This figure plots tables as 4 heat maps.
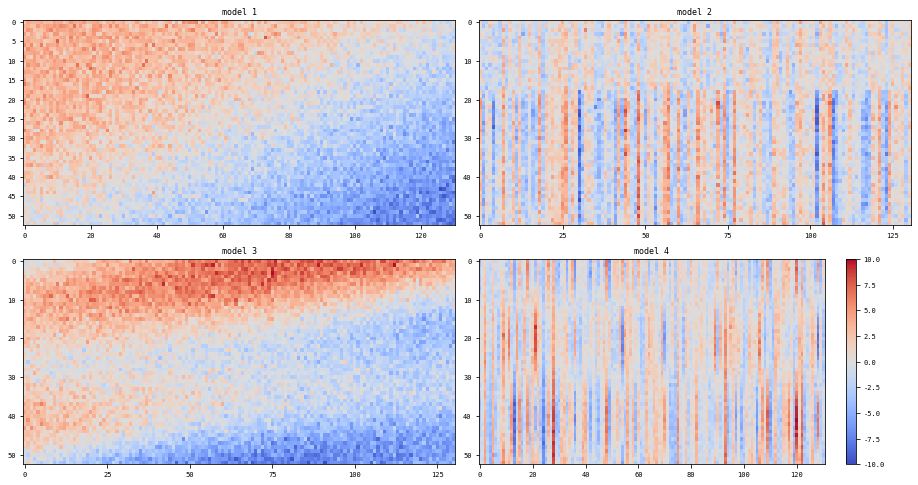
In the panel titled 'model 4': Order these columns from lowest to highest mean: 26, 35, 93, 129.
129, 35, 26, 93
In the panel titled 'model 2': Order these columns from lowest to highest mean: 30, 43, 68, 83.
30, 43, 83, 68
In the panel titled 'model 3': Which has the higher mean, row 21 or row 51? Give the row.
21
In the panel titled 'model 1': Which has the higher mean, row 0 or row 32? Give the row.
0
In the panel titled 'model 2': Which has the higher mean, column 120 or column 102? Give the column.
120
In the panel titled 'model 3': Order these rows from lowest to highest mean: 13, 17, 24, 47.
47, 24, 17, 13
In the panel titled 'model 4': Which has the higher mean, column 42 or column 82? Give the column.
82
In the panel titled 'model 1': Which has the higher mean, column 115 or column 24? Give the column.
24
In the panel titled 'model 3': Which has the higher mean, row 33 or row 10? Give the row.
10
